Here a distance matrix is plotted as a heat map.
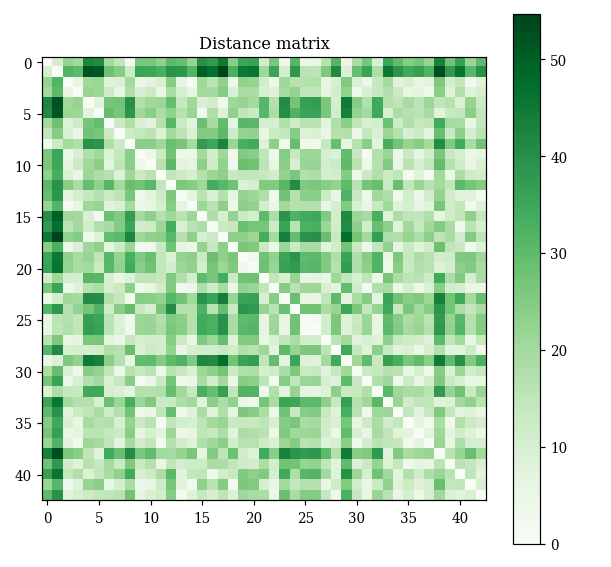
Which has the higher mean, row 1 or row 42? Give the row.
1
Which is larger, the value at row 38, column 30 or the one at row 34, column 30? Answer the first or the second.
the first
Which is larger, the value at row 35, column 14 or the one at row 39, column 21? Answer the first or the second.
the second
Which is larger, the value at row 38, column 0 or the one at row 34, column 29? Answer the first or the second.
the first
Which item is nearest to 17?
4
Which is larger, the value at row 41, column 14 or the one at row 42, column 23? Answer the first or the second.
the second
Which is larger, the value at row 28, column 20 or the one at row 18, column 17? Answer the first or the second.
the second
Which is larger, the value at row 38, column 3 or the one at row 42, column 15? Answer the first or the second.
the first
